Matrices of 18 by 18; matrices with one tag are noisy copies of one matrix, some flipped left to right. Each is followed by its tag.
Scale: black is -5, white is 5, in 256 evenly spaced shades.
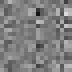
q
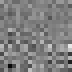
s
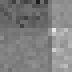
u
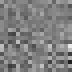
s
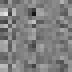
q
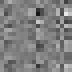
q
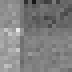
u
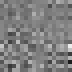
s
